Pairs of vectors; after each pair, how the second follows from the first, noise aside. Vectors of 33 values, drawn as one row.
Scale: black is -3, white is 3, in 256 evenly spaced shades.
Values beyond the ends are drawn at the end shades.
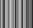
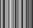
copied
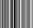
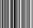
copied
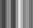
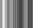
wrapped around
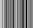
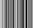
copied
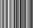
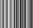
copied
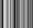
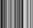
wrapped around
